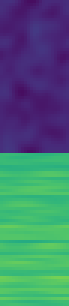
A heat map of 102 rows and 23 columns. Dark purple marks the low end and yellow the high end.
The table splits into 2 rows of 1 panel. Panel 1,1: very low, blotchy, faint in contrast. Panel 2,1: high, streaked across, faint in contrast.
